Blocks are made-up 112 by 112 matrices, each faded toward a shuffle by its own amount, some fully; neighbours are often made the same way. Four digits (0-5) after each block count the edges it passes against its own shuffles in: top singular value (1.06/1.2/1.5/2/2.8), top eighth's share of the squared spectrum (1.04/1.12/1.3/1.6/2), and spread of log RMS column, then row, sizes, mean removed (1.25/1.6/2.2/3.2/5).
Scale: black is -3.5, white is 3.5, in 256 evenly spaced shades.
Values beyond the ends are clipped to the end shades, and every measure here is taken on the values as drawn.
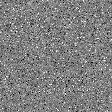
2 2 0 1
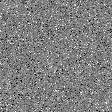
1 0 0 0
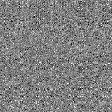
4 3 1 2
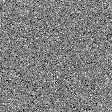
0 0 0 0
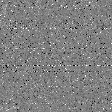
2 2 0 2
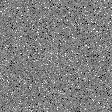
2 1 0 0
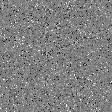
2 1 0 0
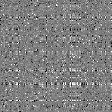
5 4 3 3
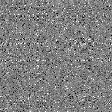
4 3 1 2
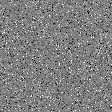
0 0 0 0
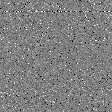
3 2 0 1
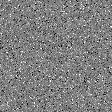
0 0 0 0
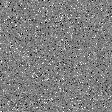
0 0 0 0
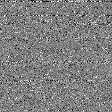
2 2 0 3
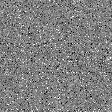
1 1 0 2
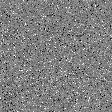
0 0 0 0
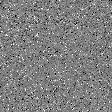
0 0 0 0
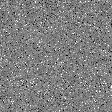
0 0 0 0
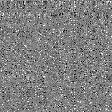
4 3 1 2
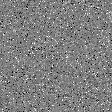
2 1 0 0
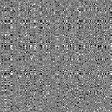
5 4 3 3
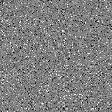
4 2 1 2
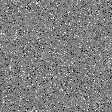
1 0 0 0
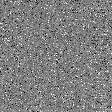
3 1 0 0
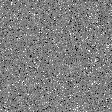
2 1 0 0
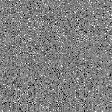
4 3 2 1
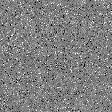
3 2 0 0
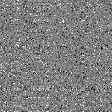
4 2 1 1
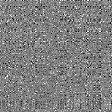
5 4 2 3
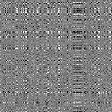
5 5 4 4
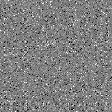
4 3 2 1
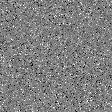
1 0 0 0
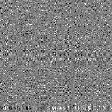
5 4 3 3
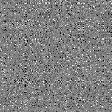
4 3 2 2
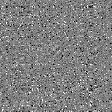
4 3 2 2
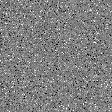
3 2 0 1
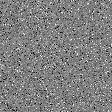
1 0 0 0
